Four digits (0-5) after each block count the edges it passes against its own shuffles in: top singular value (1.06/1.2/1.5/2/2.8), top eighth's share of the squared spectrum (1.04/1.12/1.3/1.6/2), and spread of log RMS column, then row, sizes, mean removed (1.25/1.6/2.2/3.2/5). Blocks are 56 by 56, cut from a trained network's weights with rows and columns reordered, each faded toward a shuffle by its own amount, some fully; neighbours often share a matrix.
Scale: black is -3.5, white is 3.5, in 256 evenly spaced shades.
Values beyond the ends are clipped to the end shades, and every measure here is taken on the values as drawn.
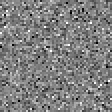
0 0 0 0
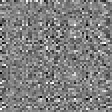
4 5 3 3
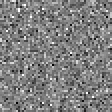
0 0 0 0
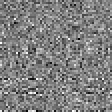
4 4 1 2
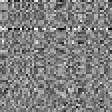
4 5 1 3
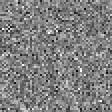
3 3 0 2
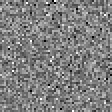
2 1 0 0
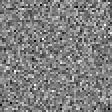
2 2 0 0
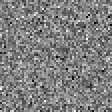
0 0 0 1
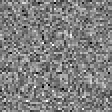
3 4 1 1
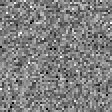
1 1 0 0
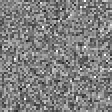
0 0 0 0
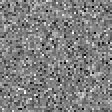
1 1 0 0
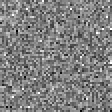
0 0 0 0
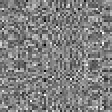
4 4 1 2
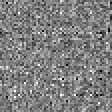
3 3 1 1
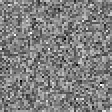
0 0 0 0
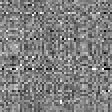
4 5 0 3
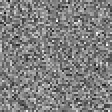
2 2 0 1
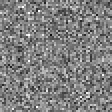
3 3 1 1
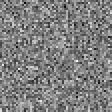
3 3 0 0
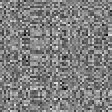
4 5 1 2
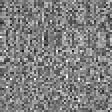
3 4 1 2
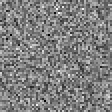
1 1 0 0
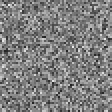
3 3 0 1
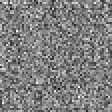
3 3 0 0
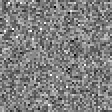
1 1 0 0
